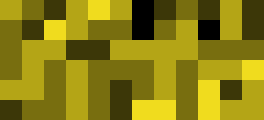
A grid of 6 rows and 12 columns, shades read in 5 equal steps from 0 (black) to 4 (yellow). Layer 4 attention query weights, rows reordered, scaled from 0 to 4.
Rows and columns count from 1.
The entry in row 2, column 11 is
3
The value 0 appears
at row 1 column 7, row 2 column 7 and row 2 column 10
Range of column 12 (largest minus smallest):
3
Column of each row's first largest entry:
5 3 2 12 10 7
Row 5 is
3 3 2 3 2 1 2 3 2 4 1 3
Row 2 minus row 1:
-1 -1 3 0 -2 -1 0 1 1 -1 0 0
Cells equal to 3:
26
